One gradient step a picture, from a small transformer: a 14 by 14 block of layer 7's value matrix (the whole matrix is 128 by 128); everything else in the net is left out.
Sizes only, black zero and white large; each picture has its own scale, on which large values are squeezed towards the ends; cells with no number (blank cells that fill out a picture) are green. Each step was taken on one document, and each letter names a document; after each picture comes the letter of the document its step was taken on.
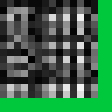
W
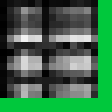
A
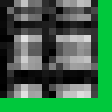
A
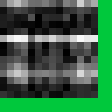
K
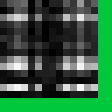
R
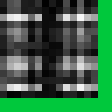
R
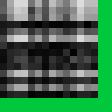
K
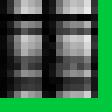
A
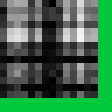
R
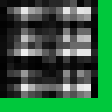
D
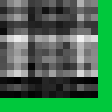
K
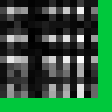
W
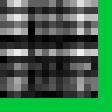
K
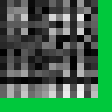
W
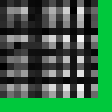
W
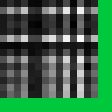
W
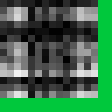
K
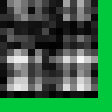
R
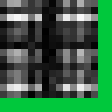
R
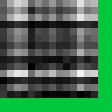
K
